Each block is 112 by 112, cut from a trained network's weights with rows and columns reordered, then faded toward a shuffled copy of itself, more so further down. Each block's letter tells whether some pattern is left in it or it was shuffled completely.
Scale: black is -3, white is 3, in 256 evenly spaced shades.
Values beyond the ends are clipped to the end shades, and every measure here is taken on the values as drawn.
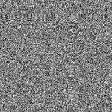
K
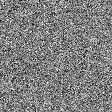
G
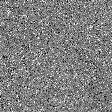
G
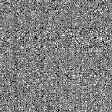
K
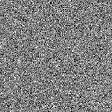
K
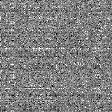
K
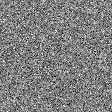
G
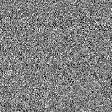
K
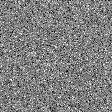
G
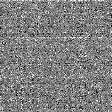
K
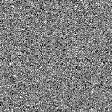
K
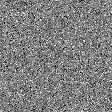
G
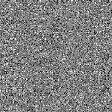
K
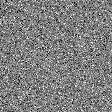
G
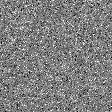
G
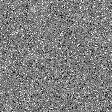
G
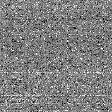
K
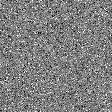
G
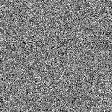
K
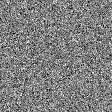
G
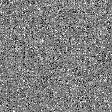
K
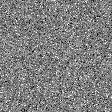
G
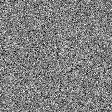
G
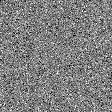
G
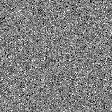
K
